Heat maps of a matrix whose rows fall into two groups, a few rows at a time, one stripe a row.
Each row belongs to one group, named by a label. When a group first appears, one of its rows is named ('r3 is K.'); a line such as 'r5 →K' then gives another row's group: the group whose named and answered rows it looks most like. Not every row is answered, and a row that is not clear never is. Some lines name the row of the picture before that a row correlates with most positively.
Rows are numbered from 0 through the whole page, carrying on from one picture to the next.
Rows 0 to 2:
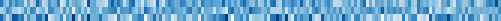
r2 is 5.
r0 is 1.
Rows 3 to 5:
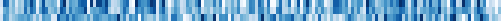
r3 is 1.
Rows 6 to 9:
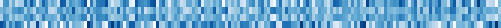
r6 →1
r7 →5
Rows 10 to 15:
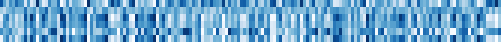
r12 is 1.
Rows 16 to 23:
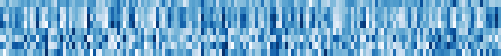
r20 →5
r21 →1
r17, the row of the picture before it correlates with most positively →10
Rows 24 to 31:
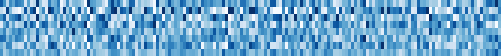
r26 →5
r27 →1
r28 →5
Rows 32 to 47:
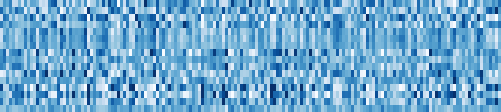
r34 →1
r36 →1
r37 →1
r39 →5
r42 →1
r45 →5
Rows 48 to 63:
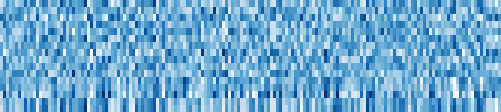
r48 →1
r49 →5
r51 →1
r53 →1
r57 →1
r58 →5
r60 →5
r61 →5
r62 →1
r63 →1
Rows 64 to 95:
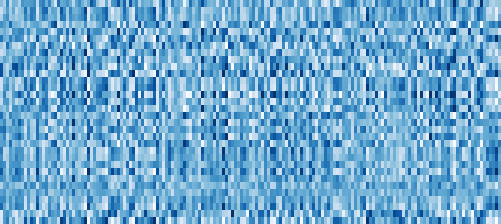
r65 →1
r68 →5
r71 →1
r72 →5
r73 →5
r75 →1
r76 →1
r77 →5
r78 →1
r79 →5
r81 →5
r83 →5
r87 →5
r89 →5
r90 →1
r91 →5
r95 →1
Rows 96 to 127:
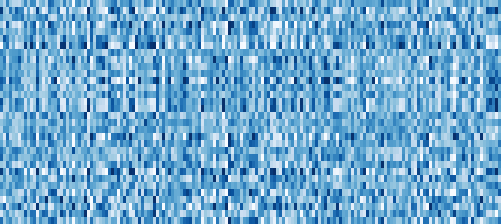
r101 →1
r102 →1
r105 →5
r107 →5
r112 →1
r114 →1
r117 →5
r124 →1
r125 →5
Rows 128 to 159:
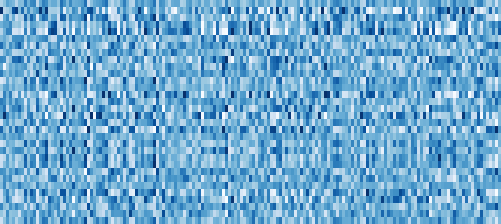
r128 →1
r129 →5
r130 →1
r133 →5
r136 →5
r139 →1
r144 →1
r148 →1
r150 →1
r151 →1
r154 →5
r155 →1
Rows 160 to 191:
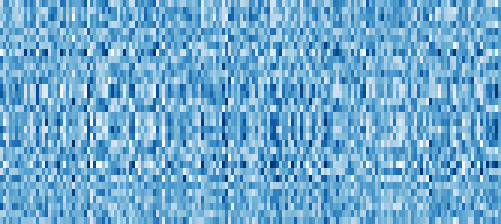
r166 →5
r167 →1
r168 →5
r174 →5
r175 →1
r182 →5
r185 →5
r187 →5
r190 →1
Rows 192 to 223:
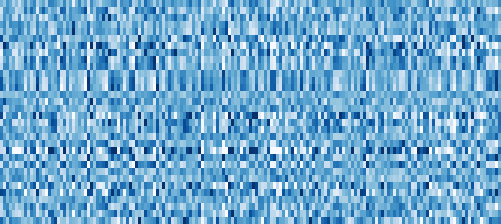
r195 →5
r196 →5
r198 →1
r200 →1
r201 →1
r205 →1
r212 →1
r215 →1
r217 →5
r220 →5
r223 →5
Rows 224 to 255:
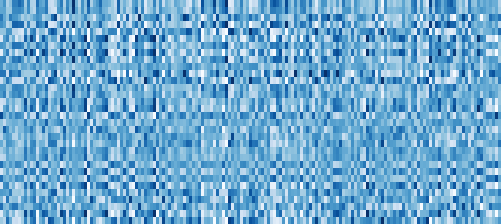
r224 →5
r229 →1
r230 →5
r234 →5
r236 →5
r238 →1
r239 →1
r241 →1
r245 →1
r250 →1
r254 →1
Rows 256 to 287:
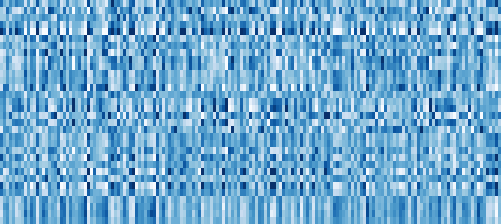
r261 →1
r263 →1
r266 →1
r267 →1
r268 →1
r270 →5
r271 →5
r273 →5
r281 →1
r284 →1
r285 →1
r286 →1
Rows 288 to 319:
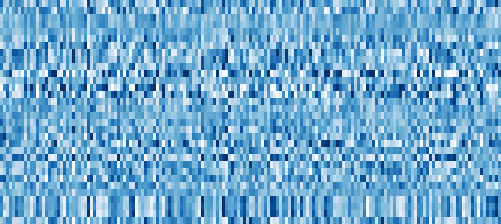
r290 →1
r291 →1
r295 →5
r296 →5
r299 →1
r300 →1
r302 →5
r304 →5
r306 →5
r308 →5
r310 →5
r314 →1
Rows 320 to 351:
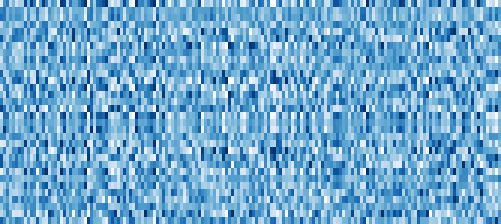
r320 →1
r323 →1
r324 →5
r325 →5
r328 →1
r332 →1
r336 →1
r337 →1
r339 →5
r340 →1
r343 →5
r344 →1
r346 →1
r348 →5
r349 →1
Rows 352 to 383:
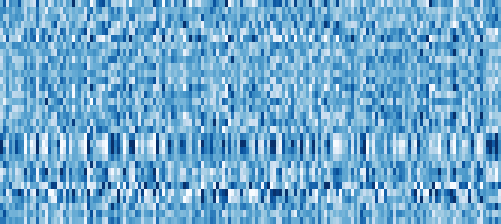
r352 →5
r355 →5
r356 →1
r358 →5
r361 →1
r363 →1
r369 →5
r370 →1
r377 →1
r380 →5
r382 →1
